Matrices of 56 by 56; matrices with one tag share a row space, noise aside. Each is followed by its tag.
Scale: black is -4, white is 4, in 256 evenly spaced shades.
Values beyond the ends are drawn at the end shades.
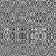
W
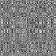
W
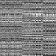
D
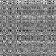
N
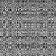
N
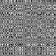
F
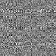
F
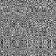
W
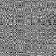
F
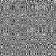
W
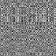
W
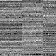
D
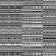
D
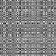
N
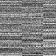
D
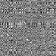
F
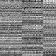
D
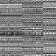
D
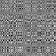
F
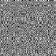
W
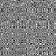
W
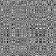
W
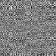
F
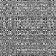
N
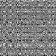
N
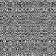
N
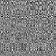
W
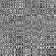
F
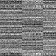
D
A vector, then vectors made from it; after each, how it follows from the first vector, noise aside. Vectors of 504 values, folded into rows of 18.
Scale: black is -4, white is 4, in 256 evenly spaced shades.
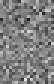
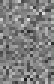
negated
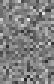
negated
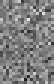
negated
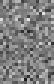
negated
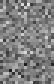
reversed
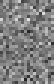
negated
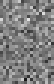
negated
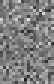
negated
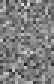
reversed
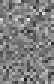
negated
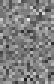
negated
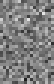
negated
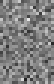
negated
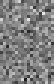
negated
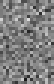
negated
